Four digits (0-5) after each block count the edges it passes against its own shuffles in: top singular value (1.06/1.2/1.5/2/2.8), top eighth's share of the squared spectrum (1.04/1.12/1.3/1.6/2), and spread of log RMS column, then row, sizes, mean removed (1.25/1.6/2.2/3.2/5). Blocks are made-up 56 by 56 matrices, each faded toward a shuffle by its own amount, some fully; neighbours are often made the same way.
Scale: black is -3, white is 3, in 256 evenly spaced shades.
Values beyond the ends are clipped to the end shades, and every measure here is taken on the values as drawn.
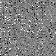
3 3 1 1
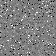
1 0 0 0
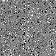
3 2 1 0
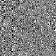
3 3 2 1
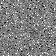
1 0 0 0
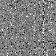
3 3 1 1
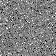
0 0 0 0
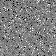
0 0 0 0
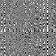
4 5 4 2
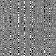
4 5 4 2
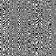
4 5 4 2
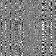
4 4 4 2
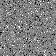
0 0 0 0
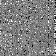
3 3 2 0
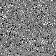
1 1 0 0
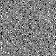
3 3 2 0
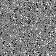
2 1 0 0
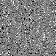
2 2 1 0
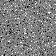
0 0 0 0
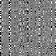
4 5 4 2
